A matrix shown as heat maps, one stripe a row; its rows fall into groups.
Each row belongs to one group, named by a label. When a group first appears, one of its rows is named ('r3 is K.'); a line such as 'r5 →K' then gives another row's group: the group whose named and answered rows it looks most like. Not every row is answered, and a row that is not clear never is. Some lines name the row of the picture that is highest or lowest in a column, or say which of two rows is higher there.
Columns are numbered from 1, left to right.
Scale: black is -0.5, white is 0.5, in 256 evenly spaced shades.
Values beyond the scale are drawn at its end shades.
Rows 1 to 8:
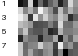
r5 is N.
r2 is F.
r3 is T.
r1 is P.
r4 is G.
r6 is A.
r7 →F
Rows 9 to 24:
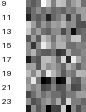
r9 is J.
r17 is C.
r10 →P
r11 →A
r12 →T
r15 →J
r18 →T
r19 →F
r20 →N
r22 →P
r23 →F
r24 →A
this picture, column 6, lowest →24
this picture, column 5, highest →19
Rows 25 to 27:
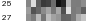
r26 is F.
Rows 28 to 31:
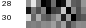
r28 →N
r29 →A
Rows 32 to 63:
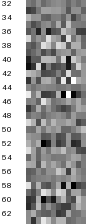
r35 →F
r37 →F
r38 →J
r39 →P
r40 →C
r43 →C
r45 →G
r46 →J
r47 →P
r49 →T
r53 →T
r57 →C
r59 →J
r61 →P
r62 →N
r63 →J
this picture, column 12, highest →50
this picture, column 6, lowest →60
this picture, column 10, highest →43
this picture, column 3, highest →41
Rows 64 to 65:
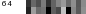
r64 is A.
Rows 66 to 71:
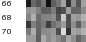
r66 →A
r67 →N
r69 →A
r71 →T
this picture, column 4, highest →71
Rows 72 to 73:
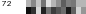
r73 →P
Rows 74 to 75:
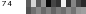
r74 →A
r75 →P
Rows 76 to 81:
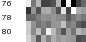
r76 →G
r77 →C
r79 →T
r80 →F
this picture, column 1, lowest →77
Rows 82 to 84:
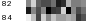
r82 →N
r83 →A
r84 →T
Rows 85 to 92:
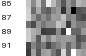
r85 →F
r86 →G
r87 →T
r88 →J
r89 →G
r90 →T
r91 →A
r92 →C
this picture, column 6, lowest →89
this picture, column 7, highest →88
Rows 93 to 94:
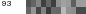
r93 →P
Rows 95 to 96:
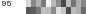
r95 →F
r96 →J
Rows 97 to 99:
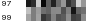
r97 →P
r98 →G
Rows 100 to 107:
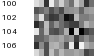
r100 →T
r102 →N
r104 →G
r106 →C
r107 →T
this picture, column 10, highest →106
